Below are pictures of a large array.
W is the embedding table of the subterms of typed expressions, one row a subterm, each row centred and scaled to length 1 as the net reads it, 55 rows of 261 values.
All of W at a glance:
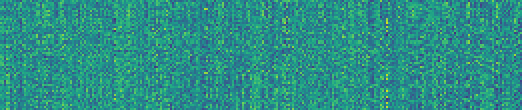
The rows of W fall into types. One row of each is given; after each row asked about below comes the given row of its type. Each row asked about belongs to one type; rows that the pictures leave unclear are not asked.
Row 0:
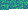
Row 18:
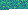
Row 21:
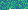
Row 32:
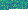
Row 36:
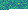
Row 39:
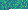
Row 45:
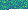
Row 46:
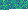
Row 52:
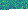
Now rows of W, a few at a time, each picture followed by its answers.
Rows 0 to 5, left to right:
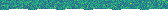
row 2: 21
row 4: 36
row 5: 0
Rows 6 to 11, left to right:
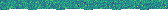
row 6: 21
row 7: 0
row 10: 0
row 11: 45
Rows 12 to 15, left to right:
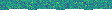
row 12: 18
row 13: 36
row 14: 32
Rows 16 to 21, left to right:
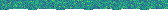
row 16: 39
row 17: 52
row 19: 52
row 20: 21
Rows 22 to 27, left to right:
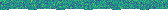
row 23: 32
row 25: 39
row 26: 18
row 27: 52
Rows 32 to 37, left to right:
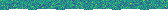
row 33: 45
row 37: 46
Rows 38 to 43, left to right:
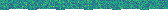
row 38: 32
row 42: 18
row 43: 36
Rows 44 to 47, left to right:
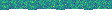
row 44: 45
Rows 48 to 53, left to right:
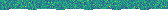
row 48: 39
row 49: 32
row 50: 18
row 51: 46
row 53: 39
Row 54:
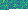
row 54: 32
